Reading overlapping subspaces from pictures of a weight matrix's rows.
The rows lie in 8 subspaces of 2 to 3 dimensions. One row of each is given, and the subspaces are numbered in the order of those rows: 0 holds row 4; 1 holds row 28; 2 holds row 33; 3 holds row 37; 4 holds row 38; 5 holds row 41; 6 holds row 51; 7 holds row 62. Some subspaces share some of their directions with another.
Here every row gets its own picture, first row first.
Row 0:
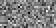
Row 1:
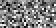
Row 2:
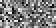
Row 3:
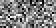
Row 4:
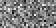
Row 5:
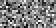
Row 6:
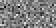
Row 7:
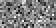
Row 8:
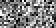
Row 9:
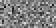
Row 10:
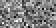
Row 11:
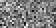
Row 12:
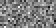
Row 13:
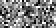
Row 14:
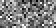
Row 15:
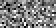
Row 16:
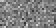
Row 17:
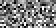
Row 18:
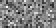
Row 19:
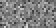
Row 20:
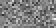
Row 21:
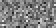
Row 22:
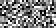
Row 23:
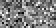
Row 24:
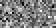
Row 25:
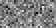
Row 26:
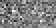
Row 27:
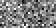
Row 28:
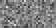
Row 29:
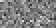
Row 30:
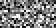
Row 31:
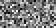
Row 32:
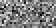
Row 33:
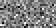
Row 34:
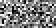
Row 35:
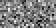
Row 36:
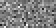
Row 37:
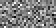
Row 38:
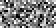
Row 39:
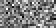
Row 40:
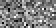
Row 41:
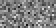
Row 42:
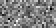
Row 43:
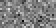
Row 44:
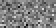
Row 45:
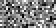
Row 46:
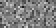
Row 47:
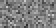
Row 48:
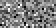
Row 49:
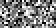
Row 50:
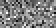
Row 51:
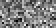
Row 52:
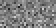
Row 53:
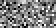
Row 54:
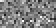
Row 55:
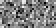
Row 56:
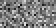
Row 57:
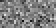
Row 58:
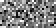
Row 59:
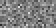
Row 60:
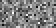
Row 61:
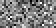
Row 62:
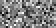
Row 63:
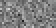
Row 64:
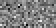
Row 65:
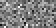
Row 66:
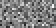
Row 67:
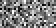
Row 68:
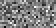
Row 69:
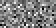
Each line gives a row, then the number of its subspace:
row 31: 6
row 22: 3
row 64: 6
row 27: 7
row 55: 4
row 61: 7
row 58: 4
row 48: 6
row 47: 1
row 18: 1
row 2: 2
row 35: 5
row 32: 2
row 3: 7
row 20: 3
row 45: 3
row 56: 0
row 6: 2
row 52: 1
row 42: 6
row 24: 2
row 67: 0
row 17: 1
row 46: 4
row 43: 5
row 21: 0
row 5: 1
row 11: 5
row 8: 7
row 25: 1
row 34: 2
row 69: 1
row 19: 4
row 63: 5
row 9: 2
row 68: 6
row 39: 3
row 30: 4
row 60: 0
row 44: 0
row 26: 2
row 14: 7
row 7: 4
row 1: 0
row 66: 2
